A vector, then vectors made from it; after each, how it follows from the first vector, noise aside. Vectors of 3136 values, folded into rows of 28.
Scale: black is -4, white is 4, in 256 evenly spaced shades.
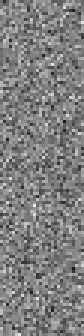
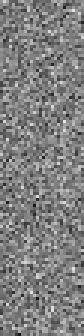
negated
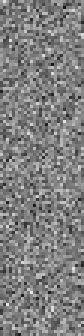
negated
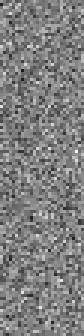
wrapped around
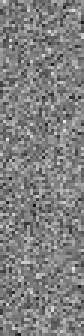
negated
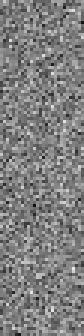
negated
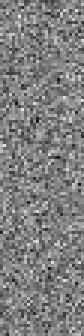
wrapped around
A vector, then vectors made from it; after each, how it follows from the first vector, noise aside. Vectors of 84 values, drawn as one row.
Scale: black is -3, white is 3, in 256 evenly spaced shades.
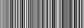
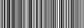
reversed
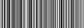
reversed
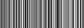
negated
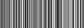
negated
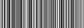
reversed
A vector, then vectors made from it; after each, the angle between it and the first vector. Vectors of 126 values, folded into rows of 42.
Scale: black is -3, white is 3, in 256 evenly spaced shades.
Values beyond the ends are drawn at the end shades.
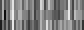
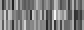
partly opposed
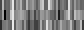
nearly parallel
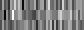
partly aligned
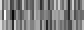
nearly opposite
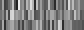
partly aligned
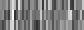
partly aligned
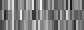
partly aligned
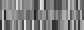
partly aligned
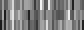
nearly parallel
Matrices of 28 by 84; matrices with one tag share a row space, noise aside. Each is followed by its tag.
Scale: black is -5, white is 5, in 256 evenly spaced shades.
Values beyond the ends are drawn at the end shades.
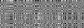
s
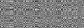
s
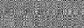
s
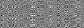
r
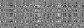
s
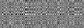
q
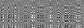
r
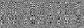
r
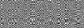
r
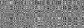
s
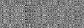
q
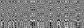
r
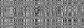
s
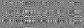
q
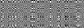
r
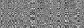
r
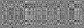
q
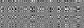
r
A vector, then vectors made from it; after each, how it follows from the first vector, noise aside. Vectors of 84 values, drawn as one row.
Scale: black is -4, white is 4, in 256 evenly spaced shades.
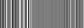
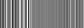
copied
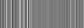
shrunk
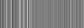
shrunk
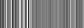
copied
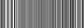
wrapped around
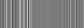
shrunk
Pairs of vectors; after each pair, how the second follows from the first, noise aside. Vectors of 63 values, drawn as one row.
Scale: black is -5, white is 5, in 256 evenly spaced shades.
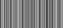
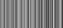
shuffled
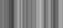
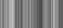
negated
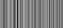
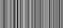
copied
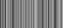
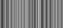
shuffled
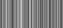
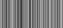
negated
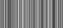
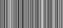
negated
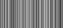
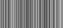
negated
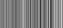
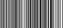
scaled up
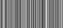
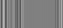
partly zeroed
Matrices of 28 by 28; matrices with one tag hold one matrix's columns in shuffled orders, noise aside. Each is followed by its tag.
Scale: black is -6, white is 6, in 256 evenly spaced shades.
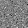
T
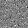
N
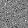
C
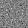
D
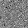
N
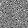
C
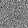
N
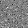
T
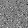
T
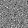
T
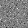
D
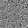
N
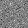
C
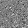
T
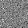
D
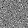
N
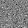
T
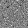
N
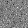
T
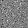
C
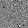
N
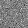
D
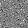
C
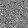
T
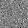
D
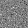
T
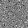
N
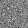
D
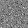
T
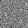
C
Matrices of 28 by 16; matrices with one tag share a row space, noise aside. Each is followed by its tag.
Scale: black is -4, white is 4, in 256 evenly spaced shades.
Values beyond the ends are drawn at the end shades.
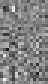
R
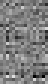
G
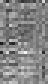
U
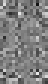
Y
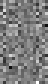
Y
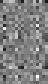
Y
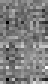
G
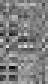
U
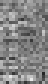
U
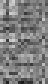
U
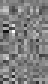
R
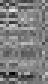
U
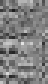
U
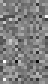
Y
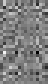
Y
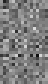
R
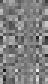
Y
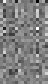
Y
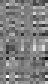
G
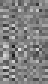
R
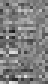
U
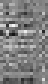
U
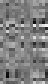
G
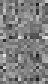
Y
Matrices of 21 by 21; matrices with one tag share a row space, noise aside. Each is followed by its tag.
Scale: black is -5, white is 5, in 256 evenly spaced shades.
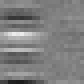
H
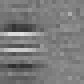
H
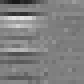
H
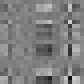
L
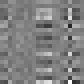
L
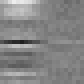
H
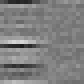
H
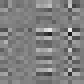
L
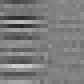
H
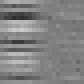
H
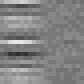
H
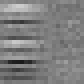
H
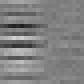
H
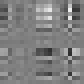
L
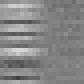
H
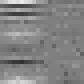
H
